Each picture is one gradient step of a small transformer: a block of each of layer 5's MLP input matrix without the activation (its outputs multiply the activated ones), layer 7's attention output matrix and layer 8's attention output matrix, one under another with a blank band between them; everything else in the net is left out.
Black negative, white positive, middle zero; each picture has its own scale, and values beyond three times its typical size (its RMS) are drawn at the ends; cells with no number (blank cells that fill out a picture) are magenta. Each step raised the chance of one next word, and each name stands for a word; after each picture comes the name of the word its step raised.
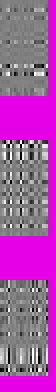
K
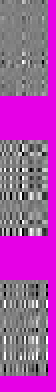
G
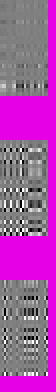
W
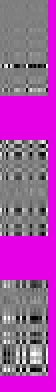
K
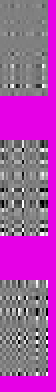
W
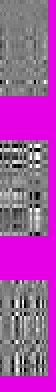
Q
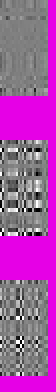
W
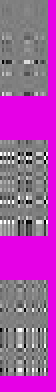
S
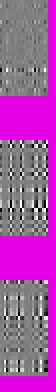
Q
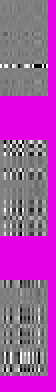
K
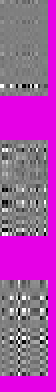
W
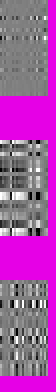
G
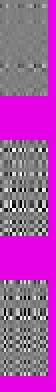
W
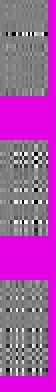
S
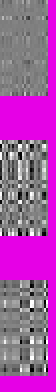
G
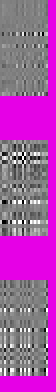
S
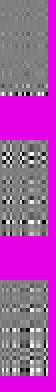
S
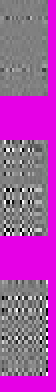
W
